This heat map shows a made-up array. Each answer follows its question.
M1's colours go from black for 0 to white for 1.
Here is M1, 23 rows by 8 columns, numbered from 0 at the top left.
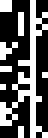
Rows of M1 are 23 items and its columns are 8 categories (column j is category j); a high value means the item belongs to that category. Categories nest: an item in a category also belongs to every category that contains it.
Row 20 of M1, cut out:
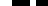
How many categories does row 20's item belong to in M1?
3
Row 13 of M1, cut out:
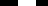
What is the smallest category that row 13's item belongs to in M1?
4
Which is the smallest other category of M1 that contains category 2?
0
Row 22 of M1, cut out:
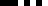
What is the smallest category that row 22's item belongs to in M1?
7
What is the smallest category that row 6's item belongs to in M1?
5
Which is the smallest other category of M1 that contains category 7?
3
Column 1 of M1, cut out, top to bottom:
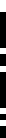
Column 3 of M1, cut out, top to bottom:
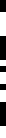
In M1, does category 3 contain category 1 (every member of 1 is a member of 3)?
no
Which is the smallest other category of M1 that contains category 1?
0
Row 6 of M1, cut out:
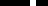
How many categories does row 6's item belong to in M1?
1
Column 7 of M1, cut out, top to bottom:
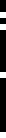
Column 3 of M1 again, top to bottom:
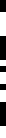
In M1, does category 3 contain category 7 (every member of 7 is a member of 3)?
yes
